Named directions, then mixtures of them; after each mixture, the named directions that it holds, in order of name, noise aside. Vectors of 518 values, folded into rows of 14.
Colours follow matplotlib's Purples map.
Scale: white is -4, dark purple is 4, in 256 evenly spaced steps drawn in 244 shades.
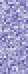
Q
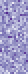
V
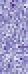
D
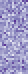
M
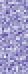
Q, V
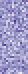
M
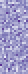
Q, V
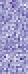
D, Q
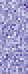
D, Q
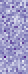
M, Q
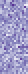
D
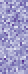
M, Q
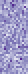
D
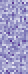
M, V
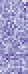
D, M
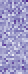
M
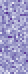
V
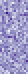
V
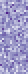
Q, V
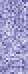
D, M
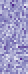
D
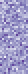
Q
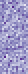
D, Q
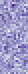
D, V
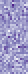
D, V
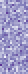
Q, V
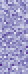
M, Q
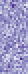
D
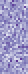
D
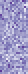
D, M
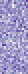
D, M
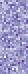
Q
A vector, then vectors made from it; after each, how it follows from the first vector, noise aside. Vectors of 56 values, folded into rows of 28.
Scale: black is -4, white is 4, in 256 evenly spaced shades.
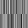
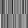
wrapped around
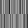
wrapped around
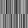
reversed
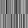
reversed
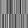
wrapped around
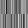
reversed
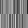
wrapped around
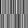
wrapped around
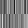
wrapped around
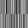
reversed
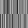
wrapped around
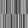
reversed
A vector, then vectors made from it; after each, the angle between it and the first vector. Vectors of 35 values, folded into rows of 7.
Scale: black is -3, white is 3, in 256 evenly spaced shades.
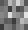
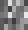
nearly parallel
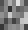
nearly parallel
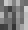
partly aligned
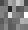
nearly parallel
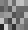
partly aligned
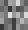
nearly parallel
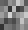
nearly parallel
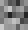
nearly opposite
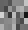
partly opposed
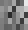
partly opposed
